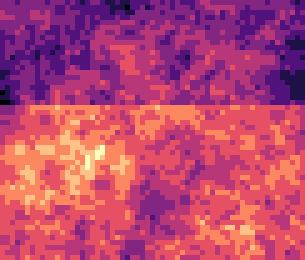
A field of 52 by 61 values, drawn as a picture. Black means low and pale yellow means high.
Seam: horizontal, 40% of the way down, the bottom part higher. Grain: blotchy. Average level on the scale: 50%.
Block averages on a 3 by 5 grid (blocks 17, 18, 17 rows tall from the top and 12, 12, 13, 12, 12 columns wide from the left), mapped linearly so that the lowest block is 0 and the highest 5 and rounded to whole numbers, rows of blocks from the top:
01110 / 45433 / 54344
